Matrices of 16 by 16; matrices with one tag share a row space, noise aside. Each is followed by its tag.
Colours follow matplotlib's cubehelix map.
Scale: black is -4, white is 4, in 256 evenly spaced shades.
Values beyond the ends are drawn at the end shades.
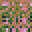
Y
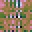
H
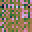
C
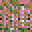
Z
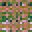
Y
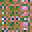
C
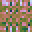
Y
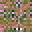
H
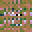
H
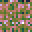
Z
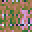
C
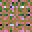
Z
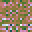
Y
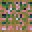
Y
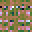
Z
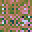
C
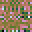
C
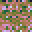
Y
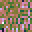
C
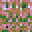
Y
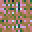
H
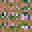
C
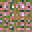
Z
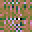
H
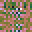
H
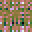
Z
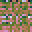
Y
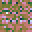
Y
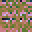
Y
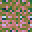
Y
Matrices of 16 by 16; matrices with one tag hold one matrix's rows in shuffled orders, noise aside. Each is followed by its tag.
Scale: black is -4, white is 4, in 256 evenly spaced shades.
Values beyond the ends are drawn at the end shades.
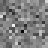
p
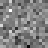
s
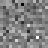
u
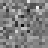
u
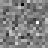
u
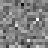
u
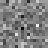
u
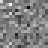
s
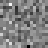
s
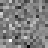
s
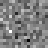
s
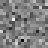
p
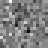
s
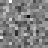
s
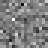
p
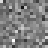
p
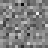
u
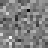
s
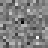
u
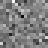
p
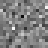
p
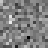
s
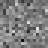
u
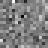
p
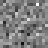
u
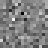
p
